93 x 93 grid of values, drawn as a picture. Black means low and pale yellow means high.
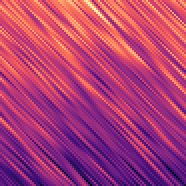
Values rise toward the top. No single row or column stands out from its neighbours. The histogram is bell-shaped. On average the colour sits 50% of the way up the scale. The grain runs diagonally down to the right.
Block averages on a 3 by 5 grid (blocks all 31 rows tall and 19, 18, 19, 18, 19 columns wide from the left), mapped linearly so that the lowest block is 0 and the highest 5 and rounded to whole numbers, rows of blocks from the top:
55555 / 33223 / 11000
